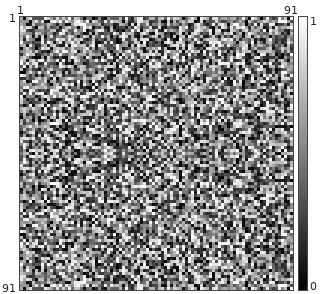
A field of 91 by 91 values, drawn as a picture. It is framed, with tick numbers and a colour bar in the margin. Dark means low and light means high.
The histogram is flat. The top and bottom halves mirror each other. There is no seam. The texture is fine-grained noise. There is no overall slope. No regular stripes run through it. No single row or column stands out from its neighbours.
